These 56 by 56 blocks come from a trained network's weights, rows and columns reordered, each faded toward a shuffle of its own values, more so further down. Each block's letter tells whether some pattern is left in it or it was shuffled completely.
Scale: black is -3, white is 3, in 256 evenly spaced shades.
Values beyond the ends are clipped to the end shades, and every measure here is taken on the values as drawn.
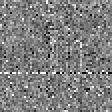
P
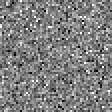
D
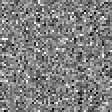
P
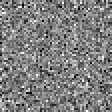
P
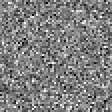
D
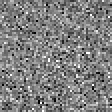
D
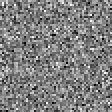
D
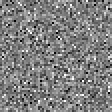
D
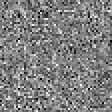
P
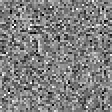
P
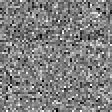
P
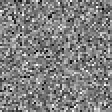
D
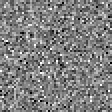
D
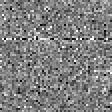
P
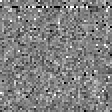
P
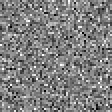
D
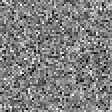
D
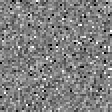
D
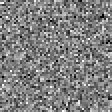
D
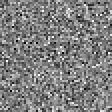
D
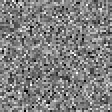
D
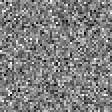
D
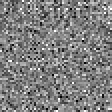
P
